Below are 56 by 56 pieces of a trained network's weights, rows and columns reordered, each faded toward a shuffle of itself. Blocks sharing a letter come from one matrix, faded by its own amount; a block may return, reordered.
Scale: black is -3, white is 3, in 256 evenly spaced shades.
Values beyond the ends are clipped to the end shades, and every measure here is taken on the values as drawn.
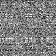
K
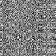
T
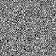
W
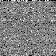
K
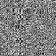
W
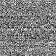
K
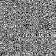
W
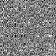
W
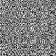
T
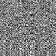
W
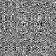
W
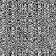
T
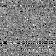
K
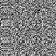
T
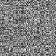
T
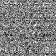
K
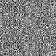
W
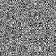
W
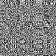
T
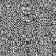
W
